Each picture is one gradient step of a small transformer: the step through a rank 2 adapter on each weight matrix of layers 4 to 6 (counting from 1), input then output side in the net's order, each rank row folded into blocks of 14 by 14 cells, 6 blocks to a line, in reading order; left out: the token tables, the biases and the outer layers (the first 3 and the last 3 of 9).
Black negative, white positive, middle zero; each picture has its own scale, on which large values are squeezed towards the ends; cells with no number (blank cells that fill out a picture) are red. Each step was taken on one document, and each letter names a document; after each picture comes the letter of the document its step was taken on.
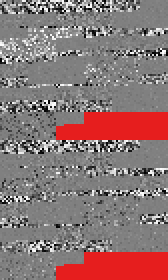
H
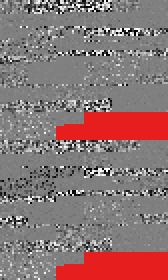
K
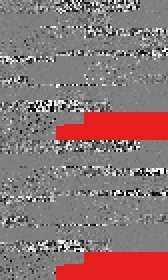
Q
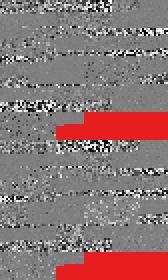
H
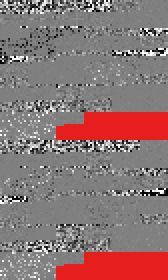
K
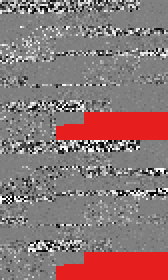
H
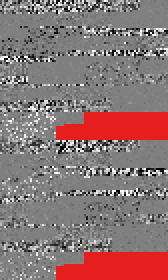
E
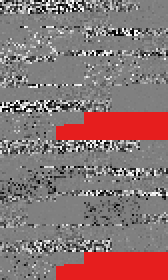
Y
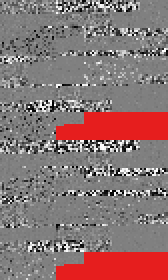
Q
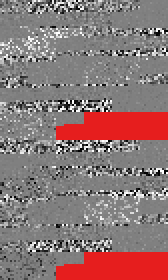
H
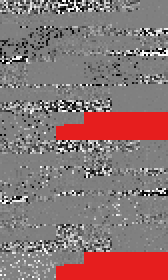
K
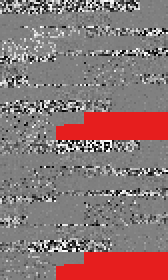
Y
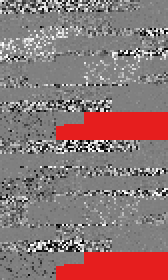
H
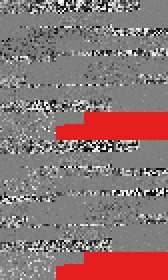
E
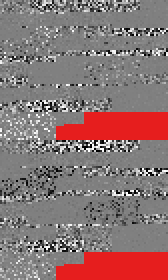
K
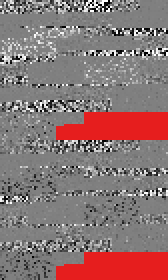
Y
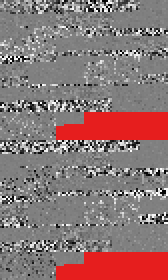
H
